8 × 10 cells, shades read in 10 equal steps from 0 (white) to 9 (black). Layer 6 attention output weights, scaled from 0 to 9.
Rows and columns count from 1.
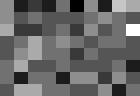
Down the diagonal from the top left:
4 6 7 5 5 6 4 4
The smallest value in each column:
3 3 3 5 4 4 4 4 2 0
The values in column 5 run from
4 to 8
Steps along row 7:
up down same up down same up down up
